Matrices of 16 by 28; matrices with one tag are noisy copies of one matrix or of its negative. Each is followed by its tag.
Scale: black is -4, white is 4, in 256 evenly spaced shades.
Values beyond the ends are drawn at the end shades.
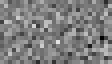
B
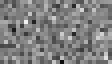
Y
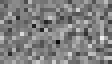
B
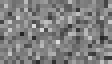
B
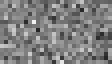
Y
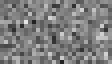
Y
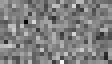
Y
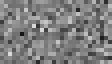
B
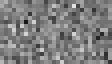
Y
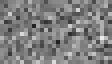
B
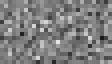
B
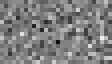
B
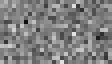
Y
